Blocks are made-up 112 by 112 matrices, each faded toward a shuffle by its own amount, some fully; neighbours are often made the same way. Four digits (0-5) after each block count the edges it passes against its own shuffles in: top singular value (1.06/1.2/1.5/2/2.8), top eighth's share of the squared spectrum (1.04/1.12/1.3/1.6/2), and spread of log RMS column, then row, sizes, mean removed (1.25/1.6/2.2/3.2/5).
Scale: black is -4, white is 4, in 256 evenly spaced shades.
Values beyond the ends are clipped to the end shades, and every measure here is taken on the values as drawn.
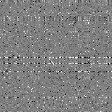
5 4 2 2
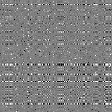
5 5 3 4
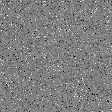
2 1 0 0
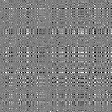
5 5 4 4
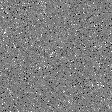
0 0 0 0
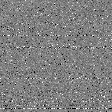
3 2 0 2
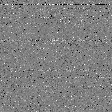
3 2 0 2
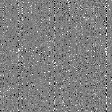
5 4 3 1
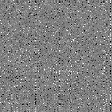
4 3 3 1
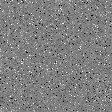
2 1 0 0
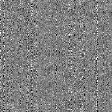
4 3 4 1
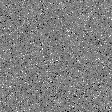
0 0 0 0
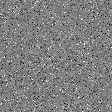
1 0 0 0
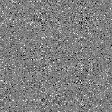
4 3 2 2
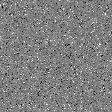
0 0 0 0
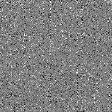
2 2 3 1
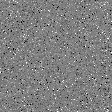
0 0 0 0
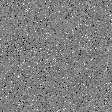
0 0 0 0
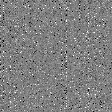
2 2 2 1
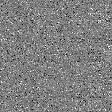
3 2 1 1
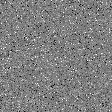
0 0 0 0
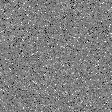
1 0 0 0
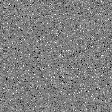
3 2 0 1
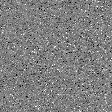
3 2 0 0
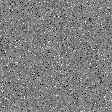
2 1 0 0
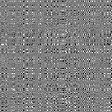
5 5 4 4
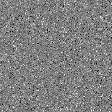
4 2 1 1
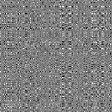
5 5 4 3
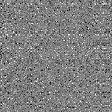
4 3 2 2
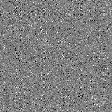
4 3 2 1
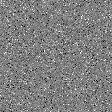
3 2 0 0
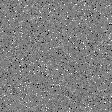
0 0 0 0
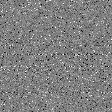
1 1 0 2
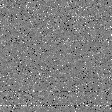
2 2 0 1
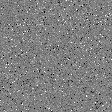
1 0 0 0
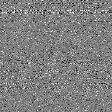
2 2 0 3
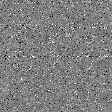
2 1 0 2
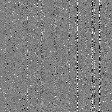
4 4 3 0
